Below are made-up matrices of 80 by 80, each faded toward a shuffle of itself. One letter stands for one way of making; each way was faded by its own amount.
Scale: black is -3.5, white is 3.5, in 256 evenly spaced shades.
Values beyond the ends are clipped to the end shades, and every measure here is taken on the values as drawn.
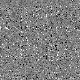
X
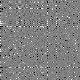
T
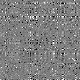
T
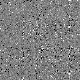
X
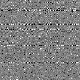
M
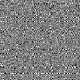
M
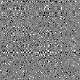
T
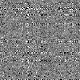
M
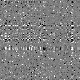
T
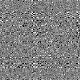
M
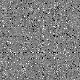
X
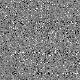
X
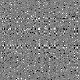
T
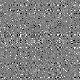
T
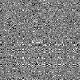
M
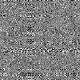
M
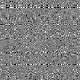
M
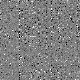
X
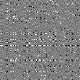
T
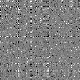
T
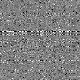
M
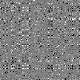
T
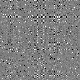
T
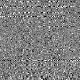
M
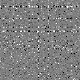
T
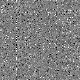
X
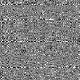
M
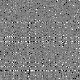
T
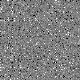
X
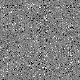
X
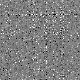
X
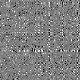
T
